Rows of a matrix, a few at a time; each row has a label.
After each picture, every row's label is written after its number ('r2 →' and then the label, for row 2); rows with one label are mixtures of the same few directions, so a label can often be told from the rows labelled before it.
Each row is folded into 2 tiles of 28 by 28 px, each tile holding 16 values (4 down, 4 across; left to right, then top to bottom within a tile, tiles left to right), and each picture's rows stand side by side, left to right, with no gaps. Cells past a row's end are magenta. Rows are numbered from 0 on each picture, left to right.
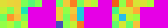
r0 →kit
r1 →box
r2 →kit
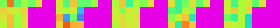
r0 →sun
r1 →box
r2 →sun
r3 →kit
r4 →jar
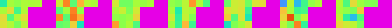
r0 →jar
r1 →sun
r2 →box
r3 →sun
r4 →box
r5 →kit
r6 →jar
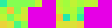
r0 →jar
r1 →box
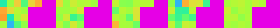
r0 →box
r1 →jar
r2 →box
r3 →sun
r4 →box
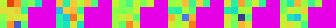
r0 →kit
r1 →sun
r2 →kit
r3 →jar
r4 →jar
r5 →jar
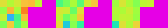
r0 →kit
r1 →box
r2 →box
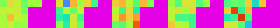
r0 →kit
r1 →sun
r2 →jar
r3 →jar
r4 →jar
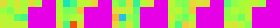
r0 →jar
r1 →kit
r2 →box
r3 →kit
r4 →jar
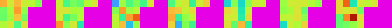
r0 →kit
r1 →box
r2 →jar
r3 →box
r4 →kit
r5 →box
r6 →jar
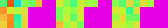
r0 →sun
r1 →box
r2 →sun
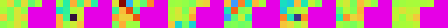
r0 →sun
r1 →jar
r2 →sun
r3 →box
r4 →sun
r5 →jar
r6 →box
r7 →jar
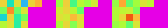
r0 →sun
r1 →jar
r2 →jar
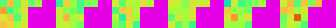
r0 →sun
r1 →kit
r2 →sun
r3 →box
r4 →kit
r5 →jar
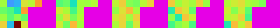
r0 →kit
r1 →kit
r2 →sun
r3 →sun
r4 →box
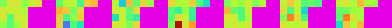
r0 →box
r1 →box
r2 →sun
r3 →box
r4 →sun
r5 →kit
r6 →box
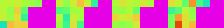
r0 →box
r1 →sun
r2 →jar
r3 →box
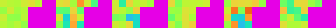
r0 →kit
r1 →sun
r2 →jar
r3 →kit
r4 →kit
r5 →sun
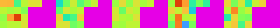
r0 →jar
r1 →jar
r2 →sun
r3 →kit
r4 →sun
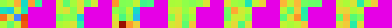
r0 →jar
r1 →jar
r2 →box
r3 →sun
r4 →sun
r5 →kit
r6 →sun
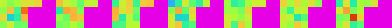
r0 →kit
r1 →sun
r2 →box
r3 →jar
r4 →kit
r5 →jar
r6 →jar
